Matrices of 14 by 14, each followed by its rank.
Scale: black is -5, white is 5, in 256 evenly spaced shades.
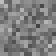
full rank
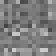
three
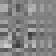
two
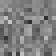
three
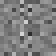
three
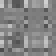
two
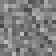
full rank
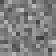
full rank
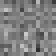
three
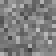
full rank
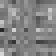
three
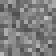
full rank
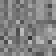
three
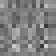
two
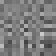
two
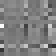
two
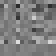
two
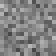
full rank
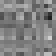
two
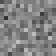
full rank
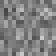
three
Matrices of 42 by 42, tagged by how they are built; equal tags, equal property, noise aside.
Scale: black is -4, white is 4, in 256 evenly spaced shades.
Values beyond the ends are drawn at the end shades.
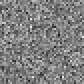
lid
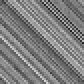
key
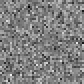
lid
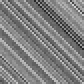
key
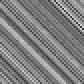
key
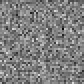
lid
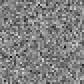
lid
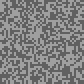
lid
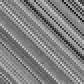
key
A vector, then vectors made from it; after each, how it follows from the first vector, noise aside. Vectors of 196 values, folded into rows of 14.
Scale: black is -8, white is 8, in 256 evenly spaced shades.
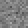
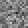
scaled up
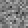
scaled up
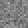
wrapped around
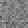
wrapped around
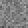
wrapped around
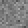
wrapped around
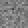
wrapped around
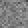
wrapped around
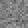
wrapped around
